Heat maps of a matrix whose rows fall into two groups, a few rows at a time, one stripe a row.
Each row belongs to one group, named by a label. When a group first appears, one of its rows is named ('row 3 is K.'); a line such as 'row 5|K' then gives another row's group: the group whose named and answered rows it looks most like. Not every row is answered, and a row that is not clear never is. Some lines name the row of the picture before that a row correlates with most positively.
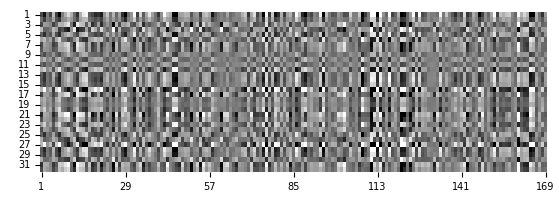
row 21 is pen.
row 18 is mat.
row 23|mat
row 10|mat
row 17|pen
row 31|pen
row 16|mat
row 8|pen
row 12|mat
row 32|pen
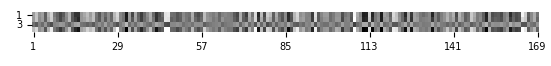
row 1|mat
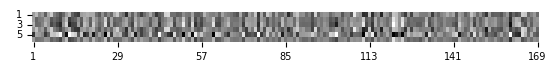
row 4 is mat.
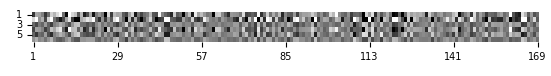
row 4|pen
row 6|mat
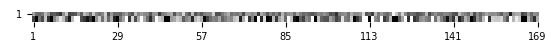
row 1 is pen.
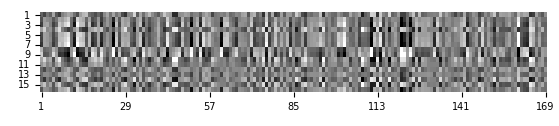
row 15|mat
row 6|pen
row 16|pen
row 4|mat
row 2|pen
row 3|pen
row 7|pen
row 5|pen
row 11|mat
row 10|mat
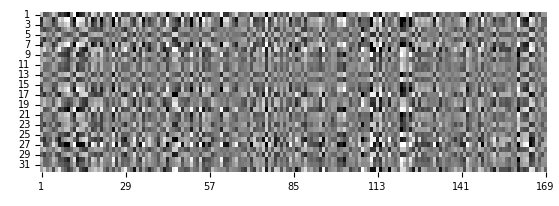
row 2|pen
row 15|pen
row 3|pen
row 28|mat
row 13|pen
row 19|mat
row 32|mat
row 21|pen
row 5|mat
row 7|pen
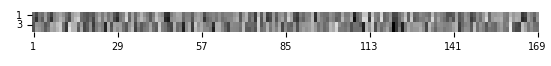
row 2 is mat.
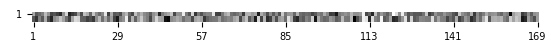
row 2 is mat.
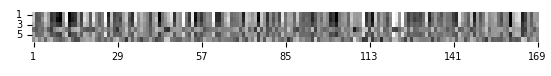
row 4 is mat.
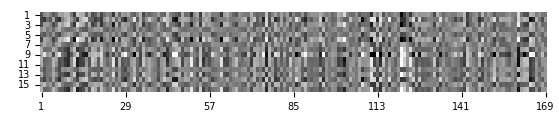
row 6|pen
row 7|mat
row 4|mat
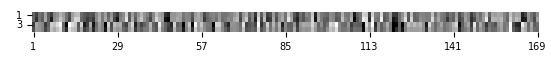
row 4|pen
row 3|pen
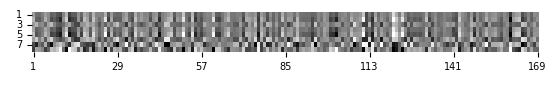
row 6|mat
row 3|mat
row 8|pen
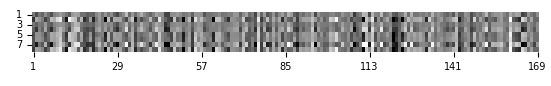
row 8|pen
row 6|pen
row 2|pen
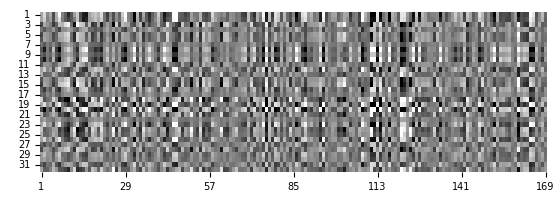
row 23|mat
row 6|pen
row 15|pen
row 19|mat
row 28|pen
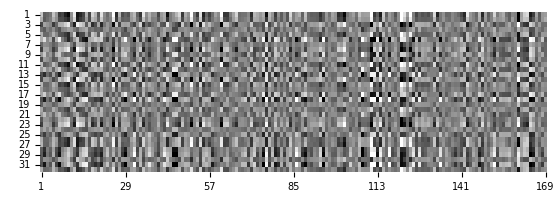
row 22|pen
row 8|pen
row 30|pen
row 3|pen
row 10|pen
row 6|mat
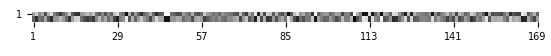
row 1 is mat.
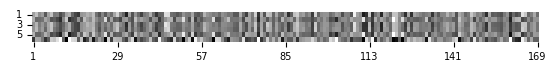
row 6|pen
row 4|mat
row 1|mat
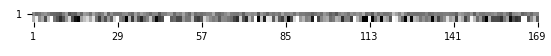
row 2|mat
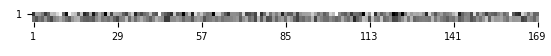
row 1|pen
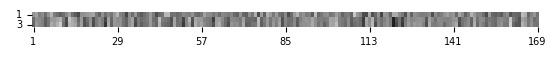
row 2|pen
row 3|pen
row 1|mat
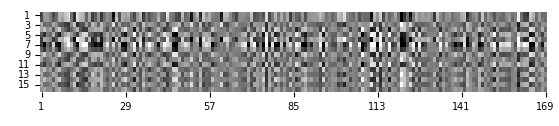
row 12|mat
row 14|mat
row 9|mat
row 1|pen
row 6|pen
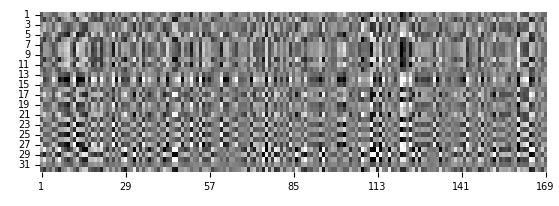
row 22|pen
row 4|mat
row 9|pen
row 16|pen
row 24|pen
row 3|mat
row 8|pen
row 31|mat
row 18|pen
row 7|pen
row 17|mat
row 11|pen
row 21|mat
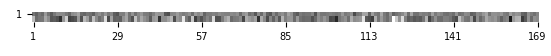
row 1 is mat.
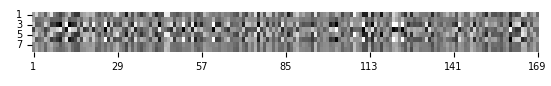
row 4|pen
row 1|mat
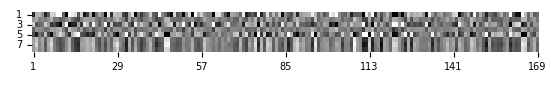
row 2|mat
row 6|mat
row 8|mat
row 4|pen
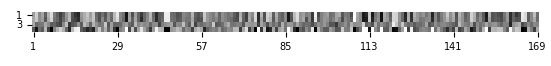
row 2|mat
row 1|mat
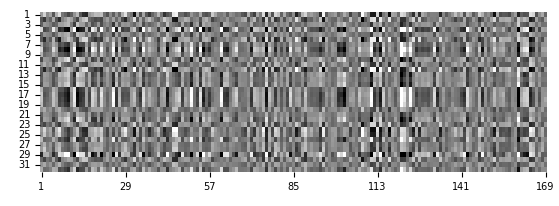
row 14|pen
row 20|mat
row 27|mat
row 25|mat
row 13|pen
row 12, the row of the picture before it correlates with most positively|4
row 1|mat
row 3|pen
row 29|pen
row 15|pen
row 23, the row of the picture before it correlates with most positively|4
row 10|pen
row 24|mat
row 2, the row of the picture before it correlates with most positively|4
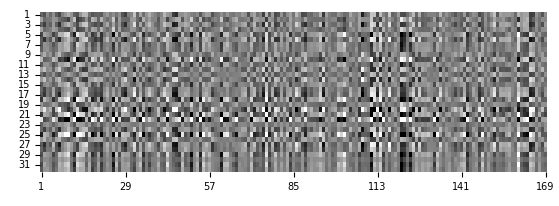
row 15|pen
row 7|pen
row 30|pen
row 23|pen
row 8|pen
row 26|mat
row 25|pen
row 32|pen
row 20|mat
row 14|mat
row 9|mat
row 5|pen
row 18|pen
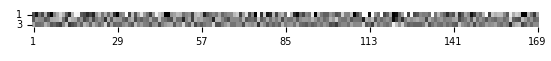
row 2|pen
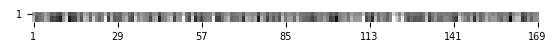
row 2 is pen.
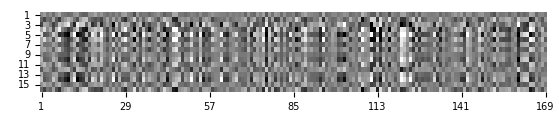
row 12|pen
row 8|mat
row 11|mat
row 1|mat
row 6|mat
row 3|pen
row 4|mat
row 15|mat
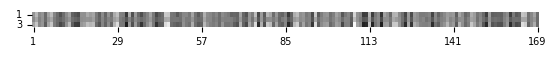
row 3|mat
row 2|mat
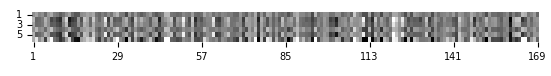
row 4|mat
